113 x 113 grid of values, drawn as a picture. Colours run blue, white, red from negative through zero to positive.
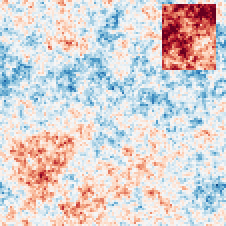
Odd patch: higher, in the top right. Mirror symmetry: none. Ninth with the highest average: top right. Slope: none.
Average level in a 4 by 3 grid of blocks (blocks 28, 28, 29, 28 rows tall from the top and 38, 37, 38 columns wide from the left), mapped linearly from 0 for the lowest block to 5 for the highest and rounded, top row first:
2 1 5
0 0 1
3 2 1
3 3 1
